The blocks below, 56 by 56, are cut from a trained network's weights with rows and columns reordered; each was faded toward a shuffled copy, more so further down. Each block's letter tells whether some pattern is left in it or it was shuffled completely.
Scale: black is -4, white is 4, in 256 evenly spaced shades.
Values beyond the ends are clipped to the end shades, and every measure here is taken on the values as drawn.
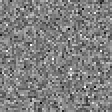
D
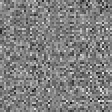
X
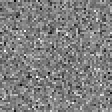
D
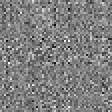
X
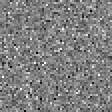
D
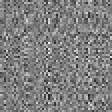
X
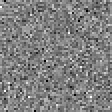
D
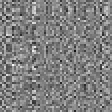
X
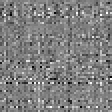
X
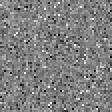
D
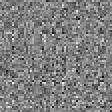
X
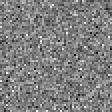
D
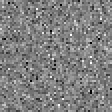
D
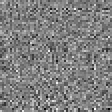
X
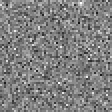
D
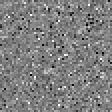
D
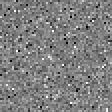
D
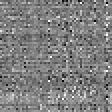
X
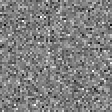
D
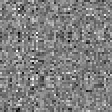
X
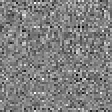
X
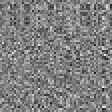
X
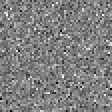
D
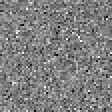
D
